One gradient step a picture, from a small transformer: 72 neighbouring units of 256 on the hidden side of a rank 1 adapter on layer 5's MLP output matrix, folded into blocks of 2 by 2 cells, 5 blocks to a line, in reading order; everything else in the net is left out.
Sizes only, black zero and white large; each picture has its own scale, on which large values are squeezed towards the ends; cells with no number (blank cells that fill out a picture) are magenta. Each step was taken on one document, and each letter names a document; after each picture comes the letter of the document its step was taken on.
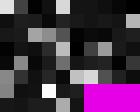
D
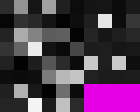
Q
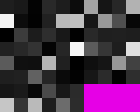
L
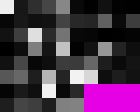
D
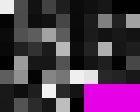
D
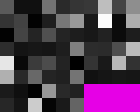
L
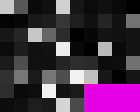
D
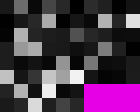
Q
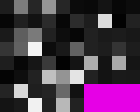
Q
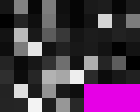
Q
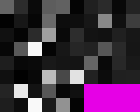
Q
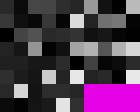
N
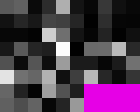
D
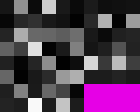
Q
